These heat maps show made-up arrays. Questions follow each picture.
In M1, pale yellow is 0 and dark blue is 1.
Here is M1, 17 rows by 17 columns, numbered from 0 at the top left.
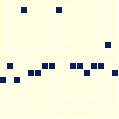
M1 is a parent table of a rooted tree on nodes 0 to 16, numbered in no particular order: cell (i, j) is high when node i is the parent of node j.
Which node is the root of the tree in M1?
9
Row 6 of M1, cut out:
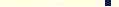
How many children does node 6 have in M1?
1
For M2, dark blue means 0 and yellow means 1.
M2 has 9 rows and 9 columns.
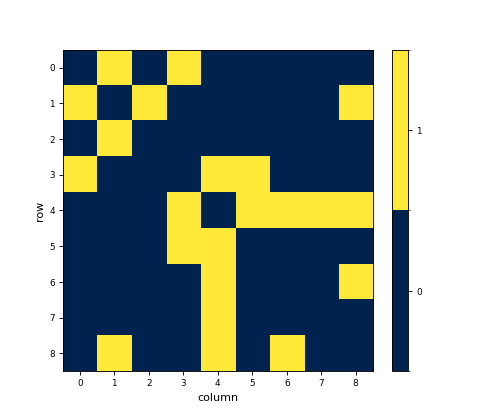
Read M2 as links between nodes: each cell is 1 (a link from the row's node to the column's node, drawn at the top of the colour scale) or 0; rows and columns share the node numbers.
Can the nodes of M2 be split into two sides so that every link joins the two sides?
no
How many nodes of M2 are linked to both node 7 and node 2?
0
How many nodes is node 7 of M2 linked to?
1
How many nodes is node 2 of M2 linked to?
1
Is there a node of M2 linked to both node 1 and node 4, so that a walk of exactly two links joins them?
yes
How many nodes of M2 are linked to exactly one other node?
2
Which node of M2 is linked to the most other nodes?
node 4
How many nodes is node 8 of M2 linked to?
3
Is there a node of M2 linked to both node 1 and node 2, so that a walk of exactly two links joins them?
no
